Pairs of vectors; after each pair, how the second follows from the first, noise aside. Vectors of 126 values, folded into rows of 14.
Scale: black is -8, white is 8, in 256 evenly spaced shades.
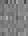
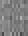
reversed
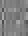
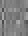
copied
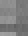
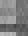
scaled up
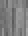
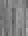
copied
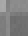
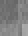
reversed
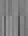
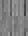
wrapped around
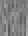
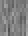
copied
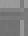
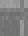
copied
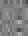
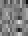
scaled up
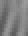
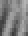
scaled up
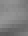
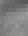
reversed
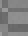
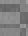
reversed
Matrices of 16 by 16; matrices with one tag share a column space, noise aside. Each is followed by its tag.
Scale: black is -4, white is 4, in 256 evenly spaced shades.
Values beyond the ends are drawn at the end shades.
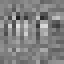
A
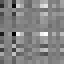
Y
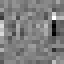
A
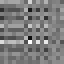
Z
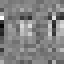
A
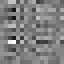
Z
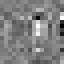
A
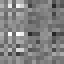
Y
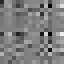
Y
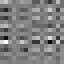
Z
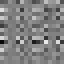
Z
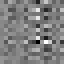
Z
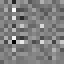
Z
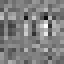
A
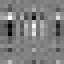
A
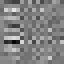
Z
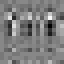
A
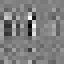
A
